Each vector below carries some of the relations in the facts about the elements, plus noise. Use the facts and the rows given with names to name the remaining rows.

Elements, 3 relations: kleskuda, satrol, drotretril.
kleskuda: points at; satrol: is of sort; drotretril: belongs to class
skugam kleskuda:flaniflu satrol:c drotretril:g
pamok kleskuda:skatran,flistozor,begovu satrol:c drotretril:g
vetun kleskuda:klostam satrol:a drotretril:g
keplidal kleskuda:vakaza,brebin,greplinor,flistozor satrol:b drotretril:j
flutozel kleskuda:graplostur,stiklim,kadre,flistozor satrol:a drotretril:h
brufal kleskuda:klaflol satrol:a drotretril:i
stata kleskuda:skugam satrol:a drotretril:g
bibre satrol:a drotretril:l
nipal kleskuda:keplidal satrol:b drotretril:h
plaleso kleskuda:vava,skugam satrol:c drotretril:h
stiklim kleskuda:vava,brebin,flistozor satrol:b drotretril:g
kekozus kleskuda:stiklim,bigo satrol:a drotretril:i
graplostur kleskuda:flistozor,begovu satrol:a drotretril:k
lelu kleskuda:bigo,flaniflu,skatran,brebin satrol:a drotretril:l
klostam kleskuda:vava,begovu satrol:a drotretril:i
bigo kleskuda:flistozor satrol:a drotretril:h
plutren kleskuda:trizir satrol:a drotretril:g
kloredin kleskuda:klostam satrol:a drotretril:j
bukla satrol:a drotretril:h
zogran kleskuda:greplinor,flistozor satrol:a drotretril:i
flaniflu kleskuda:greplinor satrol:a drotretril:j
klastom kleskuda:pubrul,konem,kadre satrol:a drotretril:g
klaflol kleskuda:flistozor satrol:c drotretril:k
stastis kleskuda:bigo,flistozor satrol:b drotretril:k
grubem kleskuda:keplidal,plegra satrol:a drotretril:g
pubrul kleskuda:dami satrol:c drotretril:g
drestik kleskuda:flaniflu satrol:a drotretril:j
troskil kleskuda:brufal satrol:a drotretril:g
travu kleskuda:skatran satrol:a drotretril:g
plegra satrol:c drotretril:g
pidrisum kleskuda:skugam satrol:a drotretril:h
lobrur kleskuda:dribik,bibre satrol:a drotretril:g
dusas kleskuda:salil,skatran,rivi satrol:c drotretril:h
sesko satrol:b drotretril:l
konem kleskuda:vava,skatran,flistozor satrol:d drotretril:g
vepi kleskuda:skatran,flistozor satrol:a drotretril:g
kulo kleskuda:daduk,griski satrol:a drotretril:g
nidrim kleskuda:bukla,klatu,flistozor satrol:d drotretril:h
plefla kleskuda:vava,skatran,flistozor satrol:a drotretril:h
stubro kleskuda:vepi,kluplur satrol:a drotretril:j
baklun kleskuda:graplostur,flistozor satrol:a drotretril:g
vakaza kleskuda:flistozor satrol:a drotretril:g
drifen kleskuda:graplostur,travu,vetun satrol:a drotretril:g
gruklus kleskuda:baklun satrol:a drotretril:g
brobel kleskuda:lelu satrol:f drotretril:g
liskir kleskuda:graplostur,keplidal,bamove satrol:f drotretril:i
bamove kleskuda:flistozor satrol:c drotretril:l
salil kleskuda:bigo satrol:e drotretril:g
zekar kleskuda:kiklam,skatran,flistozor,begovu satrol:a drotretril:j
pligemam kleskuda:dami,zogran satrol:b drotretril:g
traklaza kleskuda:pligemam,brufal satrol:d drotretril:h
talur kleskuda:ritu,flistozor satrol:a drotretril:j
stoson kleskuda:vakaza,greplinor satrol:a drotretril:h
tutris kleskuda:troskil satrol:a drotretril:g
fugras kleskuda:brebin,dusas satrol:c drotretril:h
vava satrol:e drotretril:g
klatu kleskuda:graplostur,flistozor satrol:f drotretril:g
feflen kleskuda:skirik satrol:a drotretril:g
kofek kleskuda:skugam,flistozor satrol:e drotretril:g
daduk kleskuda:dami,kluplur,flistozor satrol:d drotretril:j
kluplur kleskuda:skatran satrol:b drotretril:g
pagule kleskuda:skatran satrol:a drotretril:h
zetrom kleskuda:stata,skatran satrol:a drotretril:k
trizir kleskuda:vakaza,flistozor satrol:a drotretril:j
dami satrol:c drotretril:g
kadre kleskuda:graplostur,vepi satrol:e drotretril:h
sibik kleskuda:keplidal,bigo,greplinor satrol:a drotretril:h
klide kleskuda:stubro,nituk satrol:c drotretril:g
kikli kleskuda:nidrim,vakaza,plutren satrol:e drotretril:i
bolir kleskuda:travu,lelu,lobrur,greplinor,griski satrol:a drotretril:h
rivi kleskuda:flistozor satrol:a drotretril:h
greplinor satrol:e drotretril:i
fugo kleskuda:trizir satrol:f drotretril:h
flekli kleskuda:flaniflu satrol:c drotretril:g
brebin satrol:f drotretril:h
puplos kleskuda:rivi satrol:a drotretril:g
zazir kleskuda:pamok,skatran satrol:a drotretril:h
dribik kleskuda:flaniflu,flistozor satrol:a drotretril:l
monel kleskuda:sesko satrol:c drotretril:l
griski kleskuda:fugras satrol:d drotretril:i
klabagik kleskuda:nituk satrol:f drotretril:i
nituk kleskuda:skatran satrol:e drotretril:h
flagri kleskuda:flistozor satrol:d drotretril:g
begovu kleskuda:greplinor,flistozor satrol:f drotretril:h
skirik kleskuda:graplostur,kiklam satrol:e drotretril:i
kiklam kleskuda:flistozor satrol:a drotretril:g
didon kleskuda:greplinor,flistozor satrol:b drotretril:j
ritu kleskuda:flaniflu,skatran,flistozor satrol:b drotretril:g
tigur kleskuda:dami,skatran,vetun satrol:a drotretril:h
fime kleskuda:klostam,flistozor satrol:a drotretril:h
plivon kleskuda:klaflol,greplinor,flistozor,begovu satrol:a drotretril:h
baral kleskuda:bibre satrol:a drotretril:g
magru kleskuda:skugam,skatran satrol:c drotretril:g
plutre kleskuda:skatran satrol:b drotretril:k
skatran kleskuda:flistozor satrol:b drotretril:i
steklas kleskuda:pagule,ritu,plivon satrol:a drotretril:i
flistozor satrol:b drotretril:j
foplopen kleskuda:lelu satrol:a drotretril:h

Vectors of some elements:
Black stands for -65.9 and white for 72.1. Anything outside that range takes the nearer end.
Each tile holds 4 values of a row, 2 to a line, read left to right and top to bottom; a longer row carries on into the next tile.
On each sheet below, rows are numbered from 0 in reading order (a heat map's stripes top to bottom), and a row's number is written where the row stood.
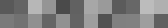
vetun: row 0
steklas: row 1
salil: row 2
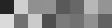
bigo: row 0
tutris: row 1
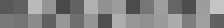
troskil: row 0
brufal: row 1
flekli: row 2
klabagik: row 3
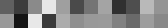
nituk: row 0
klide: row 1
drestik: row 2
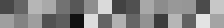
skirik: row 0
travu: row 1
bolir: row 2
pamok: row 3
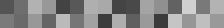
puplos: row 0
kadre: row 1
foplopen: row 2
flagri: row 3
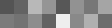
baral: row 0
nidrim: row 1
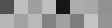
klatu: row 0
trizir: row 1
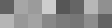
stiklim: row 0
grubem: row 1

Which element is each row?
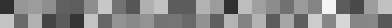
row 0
flutozel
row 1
zetrom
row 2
brobel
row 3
stata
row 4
zogran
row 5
ritu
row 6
nipal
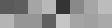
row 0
liskir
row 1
keplidal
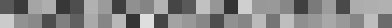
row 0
brebin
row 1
stubro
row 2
plefla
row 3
greplinor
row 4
graplostur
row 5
monel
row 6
kofek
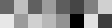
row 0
bamove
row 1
pagule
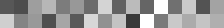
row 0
fugo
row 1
konem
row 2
skatran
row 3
klaflol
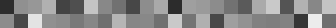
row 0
zekar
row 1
bibre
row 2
griski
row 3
plivon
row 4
pligemam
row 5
vepi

